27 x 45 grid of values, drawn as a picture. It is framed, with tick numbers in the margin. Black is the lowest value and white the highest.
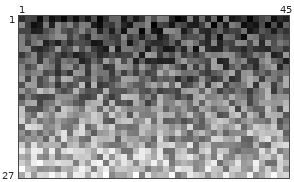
Ninth with the highest average: bottom left. Slope: up to the bottom. Average level on the scale: 50%. Odd rows or columns: none.
